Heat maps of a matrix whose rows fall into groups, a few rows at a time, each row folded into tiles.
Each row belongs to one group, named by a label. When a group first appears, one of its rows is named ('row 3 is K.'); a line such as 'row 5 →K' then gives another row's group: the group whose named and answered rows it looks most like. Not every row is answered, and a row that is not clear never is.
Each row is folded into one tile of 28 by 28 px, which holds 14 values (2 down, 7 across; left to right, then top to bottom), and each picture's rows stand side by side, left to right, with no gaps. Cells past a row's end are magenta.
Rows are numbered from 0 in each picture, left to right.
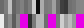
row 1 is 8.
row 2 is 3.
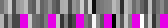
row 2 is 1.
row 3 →8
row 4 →8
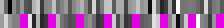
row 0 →3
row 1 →1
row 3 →1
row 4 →1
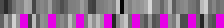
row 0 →3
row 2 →3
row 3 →3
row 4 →8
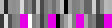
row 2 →8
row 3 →1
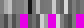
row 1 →3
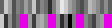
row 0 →1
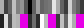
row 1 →3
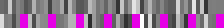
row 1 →1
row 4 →1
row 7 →8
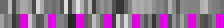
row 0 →1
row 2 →1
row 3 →8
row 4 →3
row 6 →8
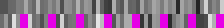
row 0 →3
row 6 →8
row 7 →3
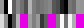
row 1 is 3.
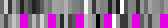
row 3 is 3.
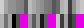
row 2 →1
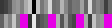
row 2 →1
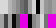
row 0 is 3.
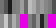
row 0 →3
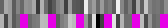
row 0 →1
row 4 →1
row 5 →1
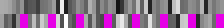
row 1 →3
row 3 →1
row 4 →3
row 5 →8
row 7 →8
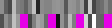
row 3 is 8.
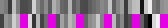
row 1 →1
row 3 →3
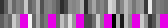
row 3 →3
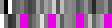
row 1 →3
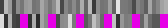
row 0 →1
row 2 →3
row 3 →8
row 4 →1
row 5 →1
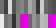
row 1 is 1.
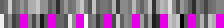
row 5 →1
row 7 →3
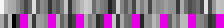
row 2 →1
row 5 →8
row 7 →1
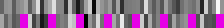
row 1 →1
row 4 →8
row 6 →3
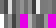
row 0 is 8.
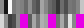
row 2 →3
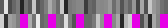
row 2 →8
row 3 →3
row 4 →3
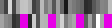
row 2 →3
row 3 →3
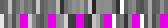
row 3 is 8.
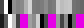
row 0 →8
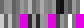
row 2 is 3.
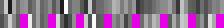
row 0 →8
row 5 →3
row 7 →3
